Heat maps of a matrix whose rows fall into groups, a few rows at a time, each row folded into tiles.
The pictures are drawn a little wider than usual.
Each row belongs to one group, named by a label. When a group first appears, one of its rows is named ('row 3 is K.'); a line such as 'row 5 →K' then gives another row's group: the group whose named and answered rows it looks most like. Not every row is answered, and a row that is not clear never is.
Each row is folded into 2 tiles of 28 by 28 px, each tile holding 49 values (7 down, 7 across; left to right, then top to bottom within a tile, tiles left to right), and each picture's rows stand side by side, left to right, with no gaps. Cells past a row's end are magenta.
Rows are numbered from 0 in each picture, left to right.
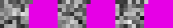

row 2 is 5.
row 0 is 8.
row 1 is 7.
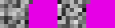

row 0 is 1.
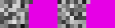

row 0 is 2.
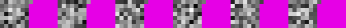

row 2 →5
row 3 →7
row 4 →5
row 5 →1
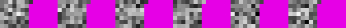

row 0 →7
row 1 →2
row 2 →8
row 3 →8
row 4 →7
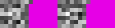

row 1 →1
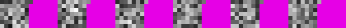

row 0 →5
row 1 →2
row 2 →5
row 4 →5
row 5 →5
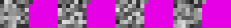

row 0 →8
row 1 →2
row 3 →8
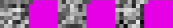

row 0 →1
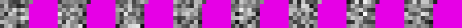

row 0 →8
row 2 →1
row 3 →1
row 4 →7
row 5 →5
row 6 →7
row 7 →7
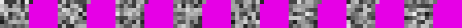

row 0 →2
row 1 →5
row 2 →1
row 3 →8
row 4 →2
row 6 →5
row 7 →1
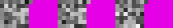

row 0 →8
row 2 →1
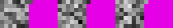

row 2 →2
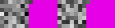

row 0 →7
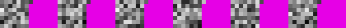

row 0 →2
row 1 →1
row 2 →2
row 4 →2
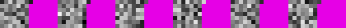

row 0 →7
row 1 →1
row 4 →7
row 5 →5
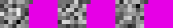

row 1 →2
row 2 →2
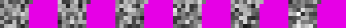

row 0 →8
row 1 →2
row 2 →2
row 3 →2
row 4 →2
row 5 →1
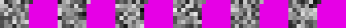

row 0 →2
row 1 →5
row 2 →5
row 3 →2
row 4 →5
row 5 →8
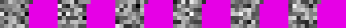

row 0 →7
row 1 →5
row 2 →2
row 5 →8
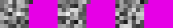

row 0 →7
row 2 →8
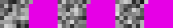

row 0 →8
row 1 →5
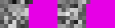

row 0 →8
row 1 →1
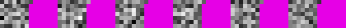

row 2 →7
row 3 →1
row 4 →5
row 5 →7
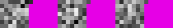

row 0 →8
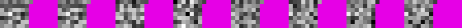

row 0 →1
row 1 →1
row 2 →8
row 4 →5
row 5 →5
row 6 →1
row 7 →7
